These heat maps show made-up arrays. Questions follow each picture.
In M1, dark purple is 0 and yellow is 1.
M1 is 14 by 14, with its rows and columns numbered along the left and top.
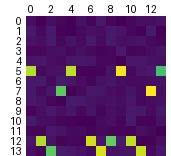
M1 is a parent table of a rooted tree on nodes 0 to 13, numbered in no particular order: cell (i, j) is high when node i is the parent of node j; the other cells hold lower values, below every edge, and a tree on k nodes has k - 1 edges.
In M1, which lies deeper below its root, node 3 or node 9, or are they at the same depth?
node 3
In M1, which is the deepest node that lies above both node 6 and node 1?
12
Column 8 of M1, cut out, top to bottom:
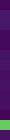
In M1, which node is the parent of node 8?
12
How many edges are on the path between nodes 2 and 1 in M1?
4
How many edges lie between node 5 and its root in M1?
0
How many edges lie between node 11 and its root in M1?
2
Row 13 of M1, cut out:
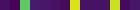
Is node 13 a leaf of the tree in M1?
no
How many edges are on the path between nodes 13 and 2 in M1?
1
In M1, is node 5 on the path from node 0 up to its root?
yes
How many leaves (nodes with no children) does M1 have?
10
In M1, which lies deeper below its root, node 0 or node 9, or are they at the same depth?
the same depth
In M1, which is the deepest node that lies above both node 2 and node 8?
13
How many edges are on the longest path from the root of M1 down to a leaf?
4
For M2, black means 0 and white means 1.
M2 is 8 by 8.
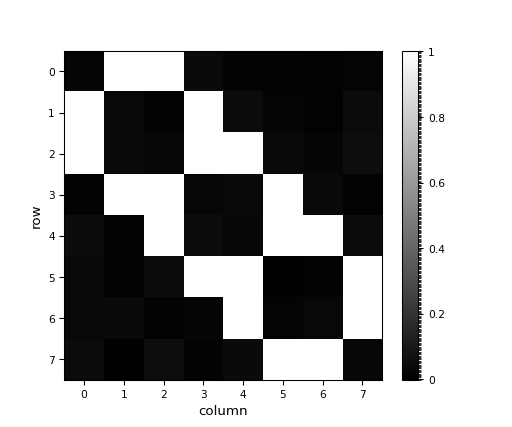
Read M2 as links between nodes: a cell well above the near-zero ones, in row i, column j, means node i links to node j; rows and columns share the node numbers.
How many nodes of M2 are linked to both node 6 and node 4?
0
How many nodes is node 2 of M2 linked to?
3
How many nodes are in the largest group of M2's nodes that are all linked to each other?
2
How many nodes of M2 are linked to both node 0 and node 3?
2
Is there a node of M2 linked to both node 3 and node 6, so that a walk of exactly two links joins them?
no
